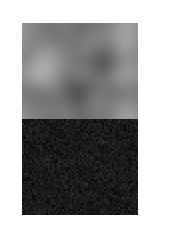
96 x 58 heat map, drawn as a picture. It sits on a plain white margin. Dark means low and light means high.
It is made of 2 by 1 panels. Panel 1,1: middling, smooth. Panel 2,1: very low, fine-grained, faint in contrast.
